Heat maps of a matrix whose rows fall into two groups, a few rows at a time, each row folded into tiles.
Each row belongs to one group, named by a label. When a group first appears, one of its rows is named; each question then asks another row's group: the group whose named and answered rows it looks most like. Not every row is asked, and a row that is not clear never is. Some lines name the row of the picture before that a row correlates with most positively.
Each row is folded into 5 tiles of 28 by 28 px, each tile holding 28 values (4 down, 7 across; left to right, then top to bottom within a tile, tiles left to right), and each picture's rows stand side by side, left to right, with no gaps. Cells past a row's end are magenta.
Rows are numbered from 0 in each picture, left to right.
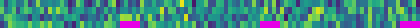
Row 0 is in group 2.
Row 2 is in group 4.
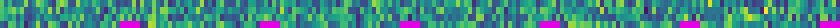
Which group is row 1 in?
2
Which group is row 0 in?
2
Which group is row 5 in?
4
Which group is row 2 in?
4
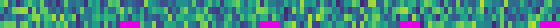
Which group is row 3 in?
2
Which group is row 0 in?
4
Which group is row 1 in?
4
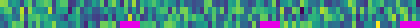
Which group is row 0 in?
2
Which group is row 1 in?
4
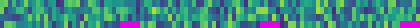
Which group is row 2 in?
2
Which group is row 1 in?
4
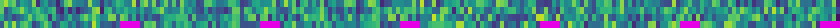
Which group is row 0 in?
4
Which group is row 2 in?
4
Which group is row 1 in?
4
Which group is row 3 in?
2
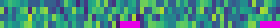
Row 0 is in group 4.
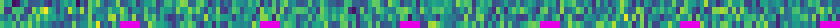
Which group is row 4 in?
2
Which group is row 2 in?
4
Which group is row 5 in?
4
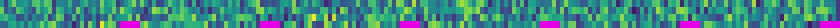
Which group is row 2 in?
4
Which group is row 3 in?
2
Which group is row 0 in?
2
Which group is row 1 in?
4
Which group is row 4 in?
4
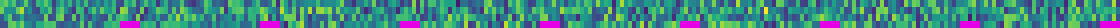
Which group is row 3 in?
4
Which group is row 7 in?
4
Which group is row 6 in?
4
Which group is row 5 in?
2
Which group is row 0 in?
2
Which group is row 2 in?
2
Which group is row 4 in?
2
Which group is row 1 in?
4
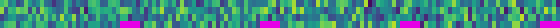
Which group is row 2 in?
2
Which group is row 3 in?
4
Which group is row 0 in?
4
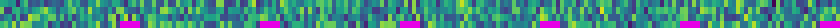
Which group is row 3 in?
2
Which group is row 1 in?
2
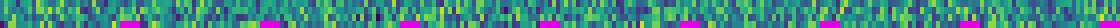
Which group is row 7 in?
2
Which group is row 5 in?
2
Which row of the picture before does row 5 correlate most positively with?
4
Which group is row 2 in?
2
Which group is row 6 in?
4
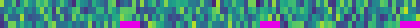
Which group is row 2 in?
2
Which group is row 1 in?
2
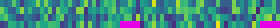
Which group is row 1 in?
2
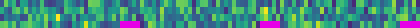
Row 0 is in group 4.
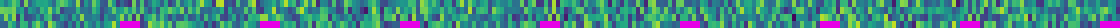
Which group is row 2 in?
4
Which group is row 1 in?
2
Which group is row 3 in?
2
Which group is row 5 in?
2
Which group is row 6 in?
2
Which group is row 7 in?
4
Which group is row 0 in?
2
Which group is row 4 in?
4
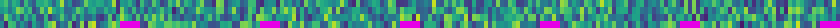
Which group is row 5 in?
4
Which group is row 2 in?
2
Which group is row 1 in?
2
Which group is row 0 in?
2
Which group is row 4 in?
2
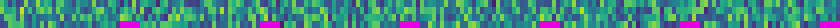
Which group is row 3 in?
2
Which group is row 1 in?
4
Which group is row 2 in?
4
